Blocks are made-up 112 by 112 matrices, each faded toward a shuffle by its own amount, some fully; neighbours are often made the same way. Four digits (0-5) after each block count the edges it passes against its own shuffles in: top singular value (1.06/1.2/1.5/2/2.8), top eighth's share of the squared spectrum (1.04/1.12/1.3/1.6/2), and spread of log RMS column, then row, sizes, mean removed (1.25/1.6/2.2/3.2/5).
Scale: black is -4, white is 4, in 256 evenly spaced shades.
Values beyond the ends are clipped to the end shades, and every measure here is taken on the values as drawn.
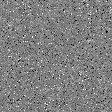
0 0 0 0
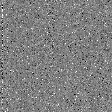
2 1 2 0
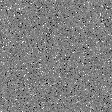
0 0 0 0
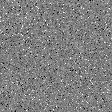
0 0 0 0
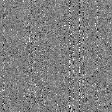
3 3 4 0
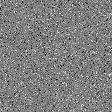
0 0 0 0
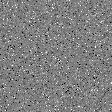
0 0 0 0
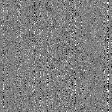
2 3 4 0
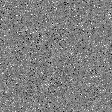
0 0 0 0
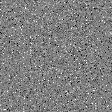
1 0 1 0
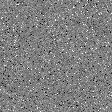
0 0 0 0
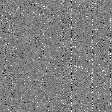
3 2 2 0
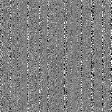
2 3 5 0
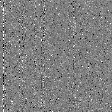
3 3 3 0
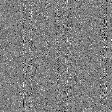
2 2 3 0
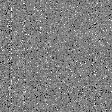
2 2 2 0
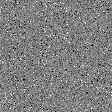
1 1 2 0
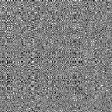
5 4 3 3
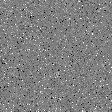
1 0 0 0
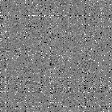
3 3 3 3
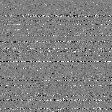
3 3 0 4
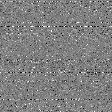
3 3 0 3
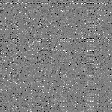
4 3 1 2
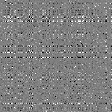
5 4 3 3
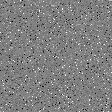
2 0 0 0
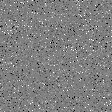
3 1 0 0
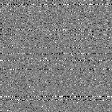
4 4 1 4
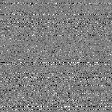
4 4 1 4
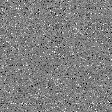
3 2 0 2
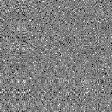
4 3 2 2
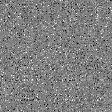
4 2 1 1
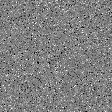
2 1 0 0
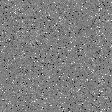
3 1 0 0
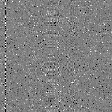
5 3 2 1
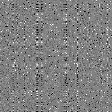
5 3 2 1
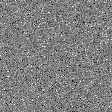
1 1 0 1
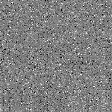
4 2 1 1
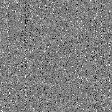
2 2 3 0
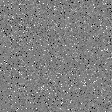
3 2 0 0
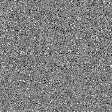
1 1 0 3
